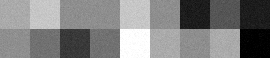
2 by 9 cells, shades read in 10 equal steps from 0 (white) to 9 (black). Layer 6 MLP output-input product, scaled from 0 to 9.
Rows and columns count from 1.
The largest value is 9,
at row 2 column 9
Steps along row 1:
down up same down up up down up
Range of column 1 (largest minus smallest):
1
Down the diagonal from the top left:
3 5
